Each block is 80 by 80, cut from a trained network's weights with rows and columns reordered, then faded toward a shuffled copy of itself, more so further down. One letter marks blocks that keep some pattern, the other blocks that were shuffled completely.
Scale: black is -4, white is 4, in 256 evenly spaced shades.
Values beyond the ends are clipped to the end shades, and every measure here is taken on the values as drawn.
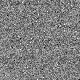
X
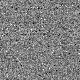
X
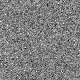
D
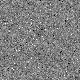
D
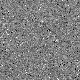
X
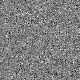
X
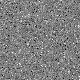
X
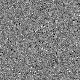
X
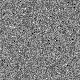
D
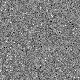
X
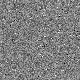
D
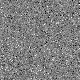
D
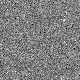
D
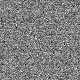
X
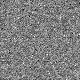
X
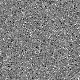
D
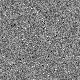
D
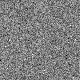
D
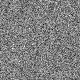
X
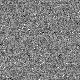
X
